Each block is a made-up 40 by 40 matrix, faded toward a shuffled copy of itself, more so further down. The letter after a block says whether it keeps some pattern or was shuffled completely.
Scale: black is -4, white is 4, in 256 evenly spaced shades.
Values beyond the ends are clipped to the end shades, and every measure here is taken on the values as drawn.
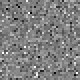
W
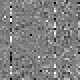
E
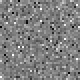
W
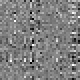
E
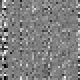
E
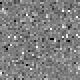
W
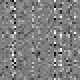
E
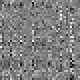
E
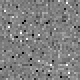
W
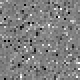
W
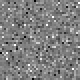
W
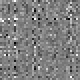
E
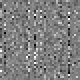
E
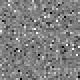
W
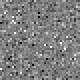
W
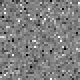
W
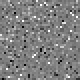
W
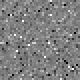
W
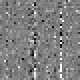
E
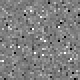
W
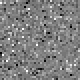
W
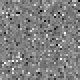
W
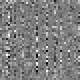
E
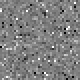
W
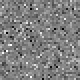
W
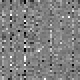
E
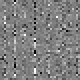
E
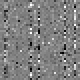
E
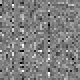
E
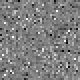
W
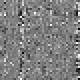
E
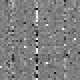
E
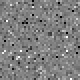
W
